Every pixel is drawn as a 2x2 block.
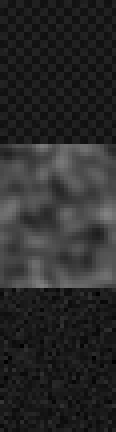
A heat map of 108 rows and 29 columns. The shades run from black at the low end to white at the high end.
The table splits into 3 rows of 1 panel. Panel 1,1: very low, checkered, faint in contrast. Panel 2,1: low, blotchy. Panel 3,1: very low, fine-grained, faint in contrast.
